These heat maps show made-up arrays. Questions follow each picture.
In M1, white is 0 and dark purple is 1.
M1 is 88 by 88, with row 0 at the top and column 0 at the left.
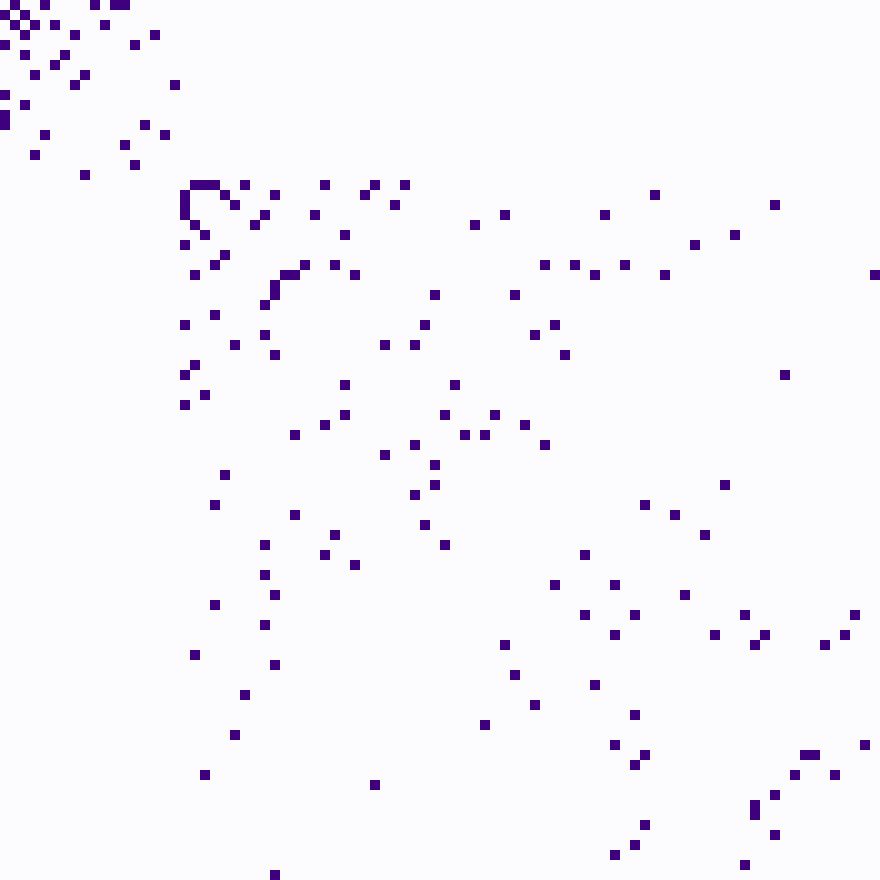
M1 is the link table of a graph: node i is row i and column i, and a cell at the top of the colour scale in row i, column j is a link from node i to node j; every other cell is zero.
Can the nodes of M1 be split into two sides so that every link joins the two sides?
no
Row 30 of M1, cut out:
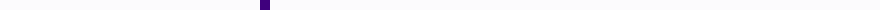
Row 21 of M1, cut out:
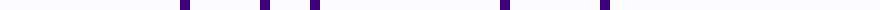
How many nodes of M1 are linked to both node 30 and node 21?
1
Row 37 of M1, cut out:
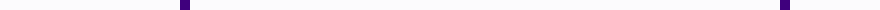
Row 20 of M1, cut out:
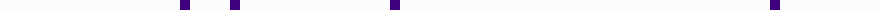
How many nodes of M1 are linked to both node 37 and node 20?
1
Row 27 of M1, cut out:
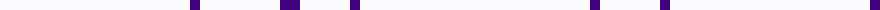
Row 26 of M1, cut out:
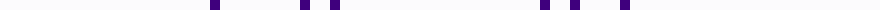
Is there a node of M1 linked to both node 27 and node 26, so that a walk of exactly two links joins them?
no
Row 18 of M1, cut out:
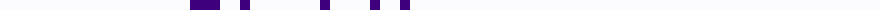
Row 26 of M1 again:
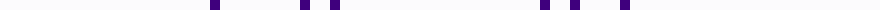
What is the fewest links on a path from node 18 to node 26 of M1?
2
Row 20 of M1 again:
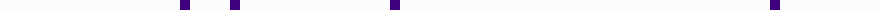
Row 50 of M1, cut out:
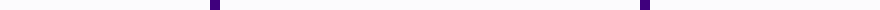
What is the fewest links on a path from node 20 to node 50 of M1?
3
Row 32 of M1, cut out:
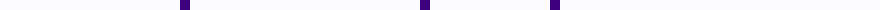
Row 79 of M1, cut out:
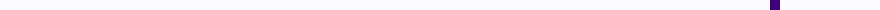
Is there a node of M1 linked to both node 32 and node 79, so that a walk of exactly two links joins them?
no
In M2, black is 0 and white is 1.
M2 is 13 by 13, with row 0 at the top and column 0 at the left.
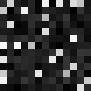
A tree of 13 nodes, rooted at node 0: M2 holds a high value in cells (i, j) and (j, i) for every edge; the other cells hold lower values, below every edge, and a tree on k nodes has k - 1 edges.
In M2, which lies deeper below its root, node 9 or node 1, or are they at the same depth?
node 9
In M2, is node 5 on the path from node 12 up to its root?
no
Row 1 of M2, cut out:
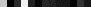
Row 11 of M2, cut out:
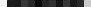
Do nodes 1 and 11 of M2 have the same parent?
yes
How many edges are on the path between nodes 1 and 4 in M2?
3
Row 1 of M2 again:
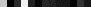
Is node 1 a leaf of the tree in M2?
no
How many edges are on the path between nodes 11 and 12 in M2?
1
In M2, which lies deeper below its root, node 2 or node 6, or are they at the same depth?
node 2
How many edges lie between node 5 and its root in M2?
2
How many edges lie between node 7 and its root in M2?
2
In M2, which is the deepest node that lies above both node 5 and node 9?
10
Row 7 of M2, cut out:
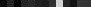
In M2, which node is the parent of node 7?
8
